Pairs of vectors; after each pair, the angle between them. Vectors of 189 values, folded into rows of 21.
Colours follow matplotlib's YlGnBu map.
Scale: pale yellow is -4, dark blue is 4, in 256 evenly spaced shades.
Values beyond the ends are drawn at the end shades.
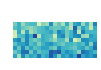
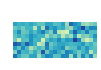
orthogonal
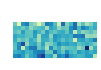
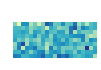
nearly parallel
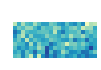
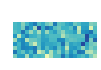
orthogonal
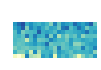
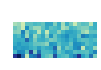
nearly opposite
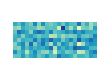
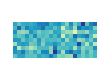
partly opposed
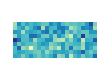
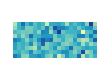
partly aligned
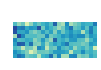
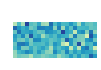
orthogonal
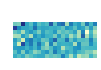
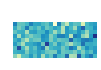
orthogonal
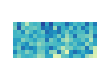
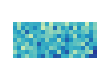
nearly opposite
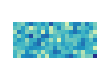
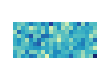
nearly parallel
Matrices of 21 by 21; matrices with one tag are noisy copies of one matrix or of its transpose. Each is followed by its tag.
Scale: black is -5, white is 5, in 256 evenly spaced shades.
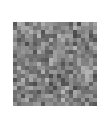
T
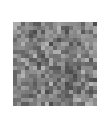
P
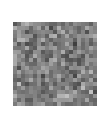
T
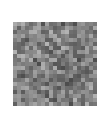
P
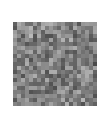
T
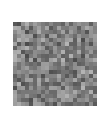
T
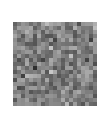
T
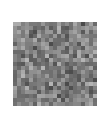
P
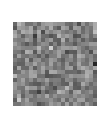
T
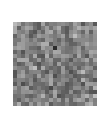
P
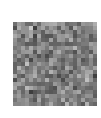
T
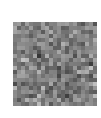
P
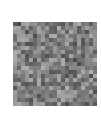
T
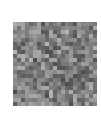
P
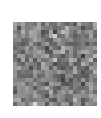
P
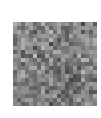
P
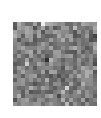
T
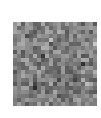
P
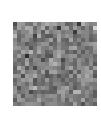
T
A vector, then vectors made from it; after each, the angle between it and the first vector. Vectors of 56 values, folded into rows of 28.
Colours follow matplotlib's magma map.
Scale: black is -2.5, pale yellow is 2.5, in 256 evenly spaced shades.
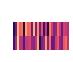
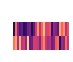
orthogonal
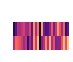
partly aligned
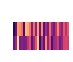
nearly parallel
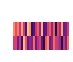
orthogonal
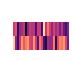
partly opposed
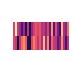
partly opposed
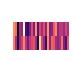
nearly opposite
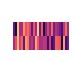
partly aligned
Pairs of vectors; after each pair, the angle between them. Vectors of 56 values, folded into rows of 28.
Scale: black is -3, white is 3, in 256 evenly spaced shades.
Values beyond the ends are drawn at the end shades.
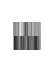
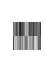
nearly opposite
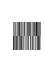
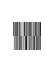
orthogonal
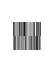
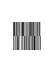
orthogonal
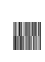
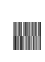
nearly parallel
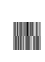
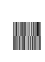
partly opposed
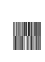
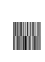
nearly opposite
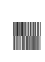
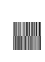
nearly opposite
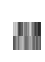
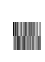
partly opposed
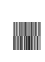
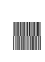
partly opposed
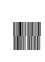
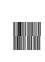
nearly parallel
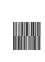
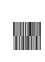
partly opposed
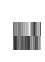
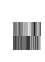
nearly parallel
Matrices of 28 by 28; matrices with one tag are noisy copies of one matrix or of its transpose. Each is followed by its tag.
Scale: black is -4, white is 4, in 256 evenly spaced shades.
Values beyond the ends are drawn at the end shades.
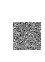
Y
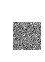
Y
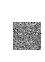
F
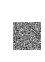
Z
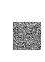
F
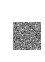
Z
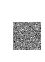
Z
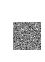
Z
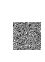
Y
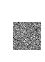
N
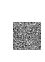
F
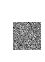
N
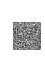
F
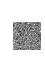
Y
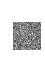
N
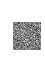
N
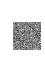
Z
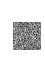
F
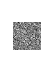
N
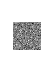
Z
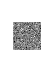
Z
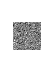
Y
